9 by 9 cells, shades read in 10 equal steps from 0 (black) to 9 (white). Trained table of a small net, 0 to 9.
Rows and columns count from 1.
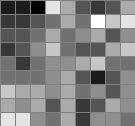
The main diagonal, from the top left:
1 2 4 7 5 3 5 6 4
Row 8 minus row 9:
-2 -3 1 -1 0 0 -2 1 1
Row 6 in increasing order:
1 3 3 4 4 4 5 5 6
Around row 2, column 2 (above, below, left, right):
1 3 2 3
